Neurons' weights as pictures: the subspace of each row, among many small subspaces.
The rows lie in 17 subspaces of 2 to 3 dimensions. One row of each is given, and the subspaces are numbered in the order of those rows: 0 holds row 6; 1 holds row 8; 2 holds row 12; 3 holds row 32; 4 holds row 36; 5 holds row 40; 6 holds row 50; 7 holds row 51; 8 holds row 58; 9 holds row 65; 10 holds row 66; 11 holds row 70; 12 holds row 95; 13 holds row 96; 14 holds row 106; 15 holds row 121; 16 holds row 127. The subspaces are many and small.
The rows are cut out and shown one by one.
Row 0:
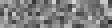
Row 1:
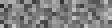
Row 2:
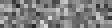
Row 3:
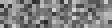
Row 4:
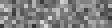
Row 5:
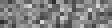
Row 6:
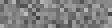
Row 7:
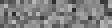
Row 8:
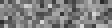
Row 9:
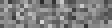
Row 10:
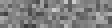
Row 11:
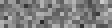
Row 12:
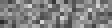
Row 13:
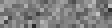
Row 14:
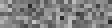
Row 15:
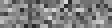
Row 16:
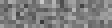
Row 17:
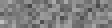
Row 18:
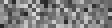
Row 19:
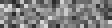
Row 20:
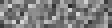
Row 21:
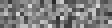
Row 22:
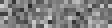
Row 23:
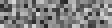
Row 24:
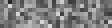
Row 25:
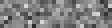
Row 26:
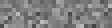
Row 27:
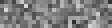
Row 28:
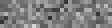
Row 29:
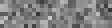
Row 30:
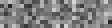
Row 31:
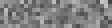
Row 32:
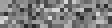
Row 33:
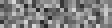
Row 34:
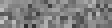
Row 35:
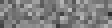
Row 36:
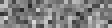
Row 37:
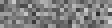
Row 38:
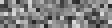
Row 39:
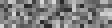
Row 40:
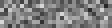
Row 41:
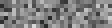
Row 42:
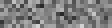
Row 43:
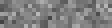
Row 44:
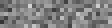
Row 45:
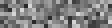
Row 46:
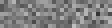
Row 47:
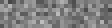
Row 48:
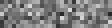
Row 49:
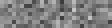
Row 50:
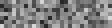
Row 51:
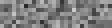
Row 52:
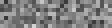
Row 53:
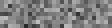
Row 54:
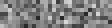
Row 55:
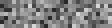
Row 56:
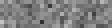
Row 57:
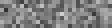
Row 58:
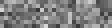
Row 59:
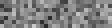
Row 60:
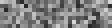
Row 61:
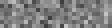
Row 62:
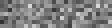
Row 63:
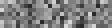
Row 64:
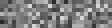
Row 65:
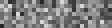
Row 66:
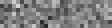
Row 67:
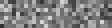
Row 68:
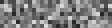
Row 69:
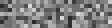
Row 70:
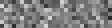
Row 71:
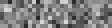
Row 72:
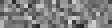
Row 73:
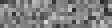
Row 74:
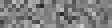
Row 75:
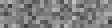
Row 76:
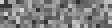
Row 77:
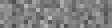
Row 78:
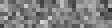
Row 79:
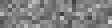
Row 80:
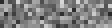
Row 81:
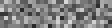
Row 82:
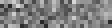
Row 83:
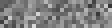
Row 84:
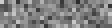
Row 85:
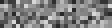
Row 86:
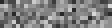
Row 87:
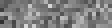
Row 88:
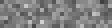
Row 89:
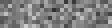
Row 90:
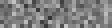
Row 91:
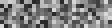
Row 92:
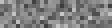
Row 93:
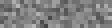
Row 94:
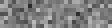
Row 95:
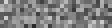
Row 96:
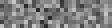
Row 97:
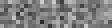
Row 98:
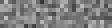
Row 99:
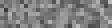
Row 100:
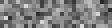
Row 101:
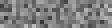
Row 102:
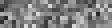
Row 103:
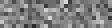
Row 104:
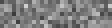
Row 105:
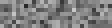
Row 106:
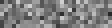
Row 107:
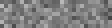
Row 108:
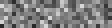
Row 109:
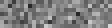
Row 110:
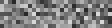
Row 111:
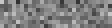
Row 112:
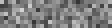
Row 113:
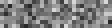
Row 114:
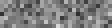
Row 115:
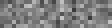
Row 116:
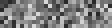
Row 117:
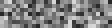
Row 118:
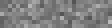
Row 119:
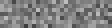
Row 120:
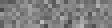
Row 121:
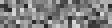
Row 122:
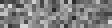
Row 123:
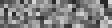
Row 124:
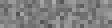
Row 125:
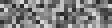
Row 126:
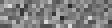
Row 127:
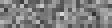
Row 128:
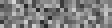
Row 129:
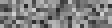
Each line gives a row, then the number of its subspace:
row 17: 2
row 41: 6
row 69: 7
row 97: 12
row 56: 1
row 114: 4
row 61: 13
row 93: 10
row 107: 11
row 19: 10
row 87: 1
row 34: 1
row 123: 5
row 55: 6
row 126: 4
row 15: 11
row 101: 9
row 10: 10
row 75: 3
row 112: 4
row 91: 11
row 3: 11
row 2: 10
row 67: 9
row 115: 7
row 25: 8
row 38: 14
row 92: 15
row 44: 6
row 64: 2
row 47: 0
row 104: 15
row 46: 0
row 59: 6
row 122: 10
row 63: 8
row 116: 8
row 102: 1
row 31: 5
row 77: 13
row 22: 4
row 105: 7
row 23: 9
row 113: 3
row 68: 15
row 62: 6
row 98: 12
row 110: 0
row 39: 6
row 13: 8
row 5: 2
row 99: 5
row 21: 9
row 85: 5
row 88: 8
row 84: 14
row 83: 8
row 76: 4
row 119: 9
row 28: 3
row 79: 15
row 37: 0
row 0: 5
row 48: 14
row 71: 0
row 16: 12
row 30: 3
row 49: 7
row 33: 13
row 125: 16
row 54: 0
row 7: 5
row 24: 0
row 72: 16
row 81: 12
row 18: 0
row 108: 3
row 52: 12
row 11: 1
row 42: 16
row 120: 8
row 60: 16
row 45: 15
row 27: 16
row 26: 8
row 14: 7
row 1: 11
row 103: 11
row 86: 5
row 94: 4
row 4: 6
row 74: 16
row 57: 16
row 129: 7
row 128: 13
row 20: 4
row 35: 14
